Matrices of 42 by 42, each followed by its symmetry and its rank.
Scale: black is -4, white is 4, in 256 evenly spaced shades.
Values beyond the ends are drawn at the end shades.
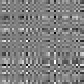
neither, rank two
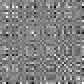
symmetric, rank three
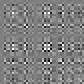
symmetric, rank two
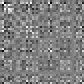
symmetric, rank three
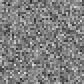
neither, full rank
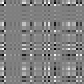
symmetric, rank one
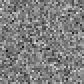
neither, full rank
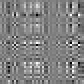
neither, rank two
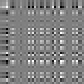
symmetric, rank one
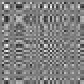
symmetric, rank two
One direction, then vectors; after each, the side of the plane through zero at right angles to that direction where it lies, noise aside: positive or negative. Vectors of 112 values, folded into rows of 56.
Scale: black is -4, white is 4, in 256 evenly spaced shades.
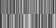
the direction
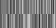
positive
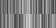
positive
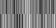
positive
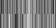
positive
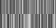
positive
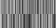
negative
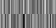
negative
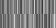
positive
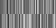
positive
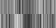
negative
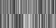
positive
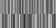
negative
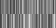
positive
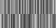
negative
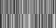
positive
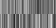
negative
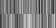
positive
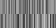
negative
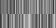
positive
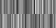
positive
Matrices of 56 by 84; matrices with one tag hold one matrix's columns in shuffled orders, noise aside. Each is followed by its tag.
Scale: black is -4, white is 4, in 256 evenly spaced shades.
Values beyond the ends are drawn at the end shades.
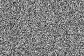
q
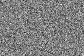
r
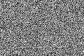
q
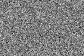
r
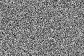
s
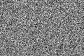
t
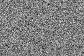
t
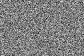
s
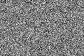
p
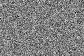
s
